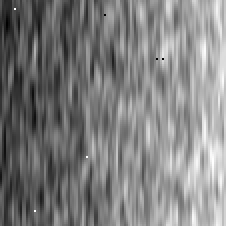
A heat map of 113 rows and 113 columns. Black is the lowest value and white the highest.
Average level on the scale: 50%. Grain: streaks running down. Lone odd cells: 6, 3 higher and 3 lower than their neighbours. Slope: up to the right. Ninth with the highest average: bottom right.
